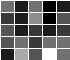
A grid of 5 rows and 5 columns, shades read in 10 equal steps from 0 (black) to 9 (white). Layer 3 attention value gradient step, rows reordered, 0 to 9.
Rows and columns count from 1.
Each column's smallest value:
1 1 2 0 1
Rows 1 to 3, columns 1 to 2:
4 1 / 2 1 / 3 1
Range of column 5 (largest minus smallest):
3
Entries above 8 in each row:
0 0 0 0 1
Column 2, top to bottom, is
1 1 1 4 6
